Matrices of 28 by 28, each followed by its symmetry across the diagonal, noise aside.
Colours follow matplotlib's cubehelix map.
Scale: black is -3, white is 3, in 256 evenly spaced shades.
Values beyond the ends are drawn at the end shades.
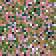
antisymmetric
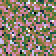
antisymmetric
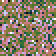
neither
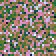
neither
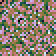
symmetric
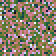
neither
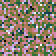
antisymmetric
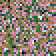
neither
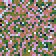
neither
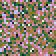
antisymmetric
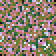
symmetric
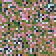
antisymmetric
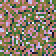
symmetric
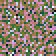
antisymmetric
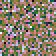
antisymmetric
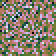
symmetric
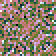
symmetric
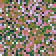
antisymmetric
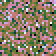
neither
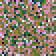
neither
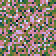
symmetric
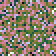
symmetric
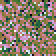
antisymmetric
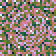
symmetric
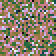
neither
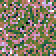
symmetric
